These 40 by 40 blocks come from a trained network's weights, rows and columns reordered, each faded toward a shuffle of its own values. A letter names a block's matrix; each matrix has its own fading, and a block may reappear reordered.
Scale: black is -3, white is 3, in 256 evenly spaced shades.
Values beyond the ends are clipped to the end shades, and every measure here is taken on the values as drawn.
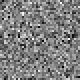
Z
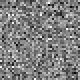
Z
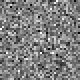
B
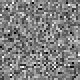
B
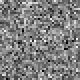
B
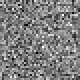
Z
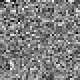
Z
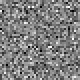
B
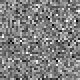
Z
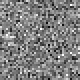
B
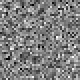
B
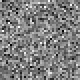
B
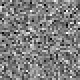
B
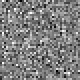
B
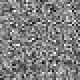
Z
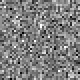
B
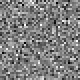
B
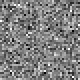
Z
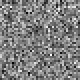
Z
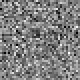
Z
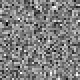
B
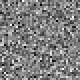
B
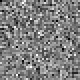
B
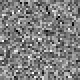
B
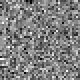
B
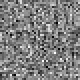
Z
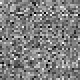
Z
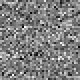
B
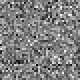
Z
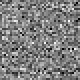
Z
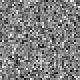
B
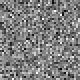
B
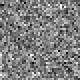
B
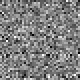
Z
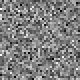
B
